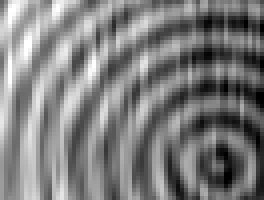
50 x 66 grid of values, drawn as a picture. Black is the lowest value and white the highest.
Concentric rings centre on the bottom right. There is an overall slope up to the left. The top left is the ninth with the highest average.
